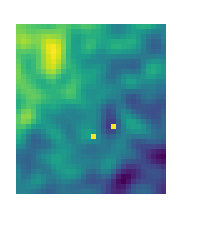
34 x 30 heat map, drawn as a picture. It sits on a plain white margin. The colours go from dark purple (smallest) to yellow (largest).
Ninth with the highest average: top left. Lone odd cells: 2, each higher than its neighbours. Stripes: none. Grain: blotchy. Histogram: bell-shaped. Slope: up to the top left.
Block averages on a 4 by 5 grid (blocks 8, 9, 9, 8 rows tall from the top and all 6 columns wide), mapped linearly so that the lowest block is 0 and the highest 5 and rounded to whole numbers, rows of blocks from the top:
5 5 3 3 2
4 4 3 2 2
3 2 2 2 1
2 2 1 0 0
